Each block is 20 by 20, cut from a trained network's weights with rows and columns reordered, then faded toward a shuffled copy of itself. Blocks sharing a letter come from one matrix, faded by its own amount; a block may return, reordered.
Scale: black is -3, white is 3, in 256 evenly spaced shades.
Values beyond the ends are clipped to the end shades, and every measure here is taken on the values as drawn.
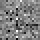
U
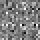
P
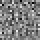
P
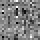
U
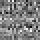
P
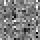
U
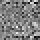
P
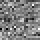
P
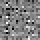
U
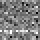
U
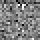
U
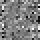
U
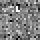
U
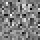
P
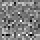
P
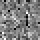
U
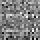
P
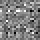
P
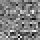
P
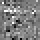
U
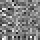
P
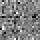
U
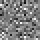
U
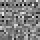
P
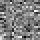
P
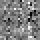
U
